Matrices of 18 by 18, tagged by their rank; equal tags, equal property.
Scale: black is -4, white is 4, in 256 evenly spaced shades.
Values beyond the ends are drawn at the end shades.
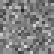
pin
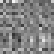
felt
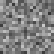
pin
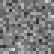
pin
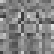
felt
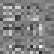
felt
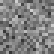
pin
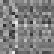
felt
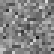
pin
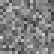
pin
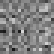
felt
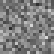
pin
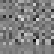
felt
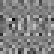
felt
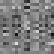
felt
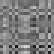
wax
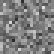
pin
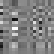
wax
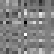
wax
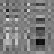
wax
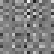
wax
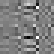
wax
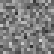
pin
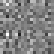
felt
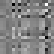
wax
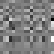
wax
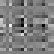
wax
